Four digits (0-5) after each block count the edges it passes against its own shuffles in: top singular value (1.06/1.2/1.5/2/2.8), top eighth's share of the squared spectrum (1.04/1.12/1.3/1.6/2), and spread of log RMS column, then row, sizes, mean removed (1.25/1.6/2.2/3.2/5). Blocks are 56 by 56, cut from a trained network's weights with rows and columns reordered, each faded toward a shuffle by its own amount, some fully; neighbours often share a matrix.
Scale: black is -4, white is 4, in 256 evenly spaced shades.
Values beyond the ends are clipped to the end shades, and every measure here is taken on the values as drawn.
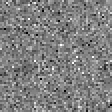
1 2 0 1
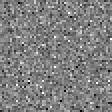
0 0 0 0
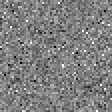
0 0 0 0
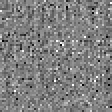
2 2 0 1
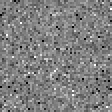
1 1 0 0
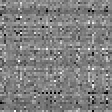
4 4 3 1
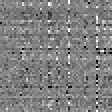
4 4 3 0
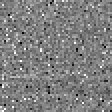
0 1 0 0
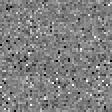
1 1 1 0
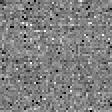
2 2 1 0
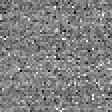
2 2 1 0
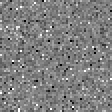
0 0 0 0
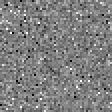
0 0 0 0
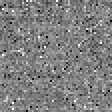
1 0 0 0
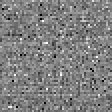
2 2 1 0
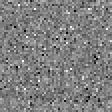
0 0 0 0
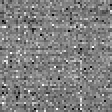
3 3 2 1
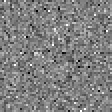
1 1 0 0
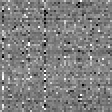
3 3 2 0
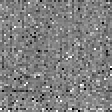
2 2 0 1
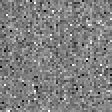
1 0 0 0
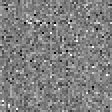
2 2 0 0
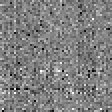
3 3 0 2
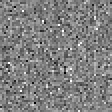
1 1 0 0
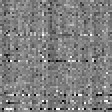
3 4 0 3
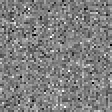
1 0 0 0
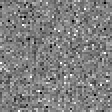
0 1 0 0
